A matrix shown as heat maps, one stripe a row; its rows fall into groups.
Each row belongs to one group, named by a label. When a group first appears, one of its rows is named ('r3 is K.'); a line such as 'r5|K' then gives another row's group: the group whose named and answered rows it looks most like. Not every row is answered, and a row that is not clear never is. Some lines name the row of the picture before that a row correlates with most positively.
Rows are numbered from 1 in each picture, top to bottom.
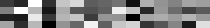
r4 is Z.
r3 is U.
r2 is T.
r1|U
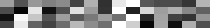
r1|Z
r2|U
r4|T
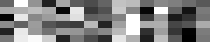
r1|T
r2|T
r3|T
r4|Z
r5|T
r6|T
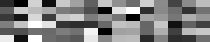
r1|U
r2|T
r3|U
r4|T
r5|Z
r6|Z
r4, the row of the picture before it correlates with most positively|6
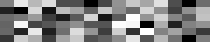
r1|T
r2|U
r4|T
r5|U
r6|T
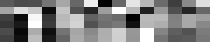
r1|Z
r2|T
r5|U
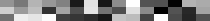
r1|Z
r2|Z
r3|T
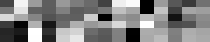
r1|T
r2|T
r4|U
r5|U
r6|U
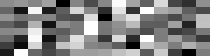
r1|T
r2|U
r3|Z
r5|Z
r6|U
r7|U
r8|T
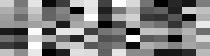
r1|Z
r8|Z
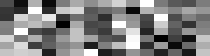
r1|U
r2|U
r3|T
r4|T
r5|T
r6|Z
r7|T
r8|Z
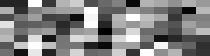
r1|U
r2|Z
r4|Z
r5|Z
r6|Z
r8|U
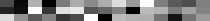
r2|U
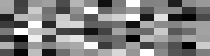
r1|Z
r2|Z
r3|T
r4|U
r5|T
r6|U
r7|Z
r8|U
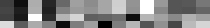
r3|U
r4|Z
